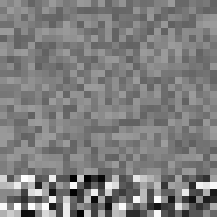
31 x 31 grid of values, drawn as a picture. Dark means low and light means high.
The texture is fine-grained noise. The bottom left is the ninth with the highest average. A few values lie far out on both sides of the bulk. There are no regular stripes. There is no overall slope. The top part is calmer, up to a seam about 80% of the way down.
